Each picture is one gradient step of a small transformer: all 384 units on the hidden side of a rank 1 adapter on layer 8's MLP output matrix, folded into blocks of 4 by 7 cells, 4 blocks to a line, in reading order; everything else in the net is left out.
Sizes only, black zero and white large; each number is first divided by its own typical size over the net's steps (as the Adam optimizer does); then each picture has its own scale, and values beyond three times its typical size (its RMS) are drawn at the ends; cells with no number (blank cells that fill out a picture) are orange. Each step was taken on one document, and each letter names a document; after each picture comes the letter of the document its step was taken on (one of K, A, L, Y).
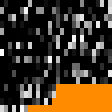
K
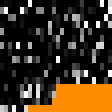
K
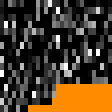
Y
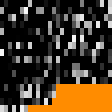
K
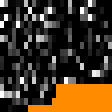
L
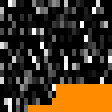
Y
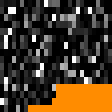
Y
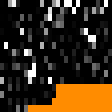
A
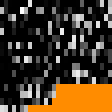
K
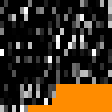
K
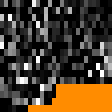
L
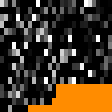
L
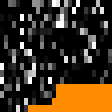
A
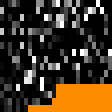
A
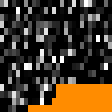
L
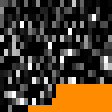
L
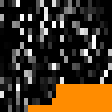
A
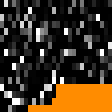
L
